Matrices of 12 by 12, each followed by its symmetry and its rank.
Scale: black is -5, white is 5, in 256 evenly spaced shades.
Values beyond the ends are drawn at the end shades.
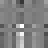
neither, rank one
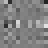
neither, rank two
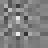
neither, rank two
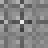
symmetric, rank two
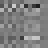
neither, rank two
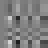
neither, rank one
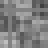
antisymmetric, rank two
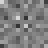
symmetric, rank two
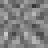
antisymmetric, rank two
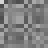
symmetric, rank two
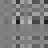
neither, rank one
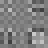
symmetric, rank two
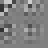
antisymmetric, rank two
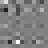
neither, rank two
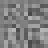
antisymmetric, rank two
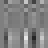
neither, rank one
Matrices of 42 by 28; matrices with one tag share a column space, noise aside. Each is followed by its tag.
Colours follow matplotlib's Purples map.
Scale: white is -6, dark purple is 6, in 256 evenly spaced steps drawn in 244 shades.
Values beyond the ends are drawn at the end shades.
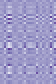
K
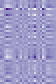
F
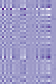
F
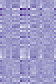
F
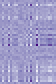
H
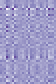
F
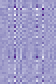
F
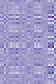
K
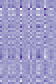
F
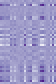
H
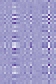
K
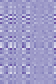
K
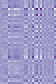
F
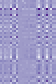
F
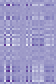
H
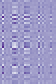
K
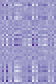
H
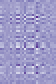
K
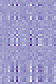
H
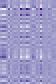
F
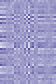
K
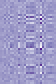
K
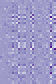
K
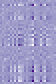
H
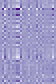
F
